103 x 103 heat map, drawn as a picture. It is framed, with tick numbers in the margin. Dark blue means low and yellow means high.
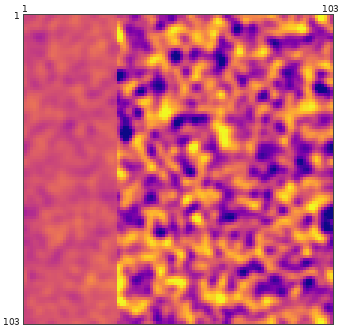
Odd rows or columns: none. Stripes: none. Seam: vertical, 30% of the way across, the left part calmer. Grain: blotchy. Average level on the scale: 50%. Slope: none. Mirror symmetry: none.
